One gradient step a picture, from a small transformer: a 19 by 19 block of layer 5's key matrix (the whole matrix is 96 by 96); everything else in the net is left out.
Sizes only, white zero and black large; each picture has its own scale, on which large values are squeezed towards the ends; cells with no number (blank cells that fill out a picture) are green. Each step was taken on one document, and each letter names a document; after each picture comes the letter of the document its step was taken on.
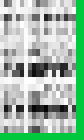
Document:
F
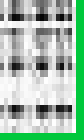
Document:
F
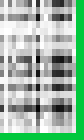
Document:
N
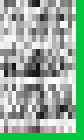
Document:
F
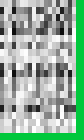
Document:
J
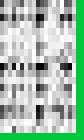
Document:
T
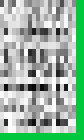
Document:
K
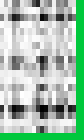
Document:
J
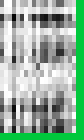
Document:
J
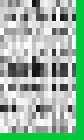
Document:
T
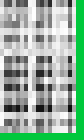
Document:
N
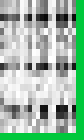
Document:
J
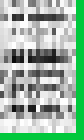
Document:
N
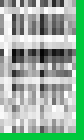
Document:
N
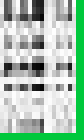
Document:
T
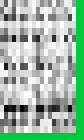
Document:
T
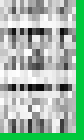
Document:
K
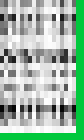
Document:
N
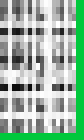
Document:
K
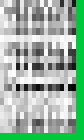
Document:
K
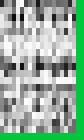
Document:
T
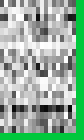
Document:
F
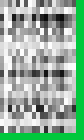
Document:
J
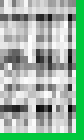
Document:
N
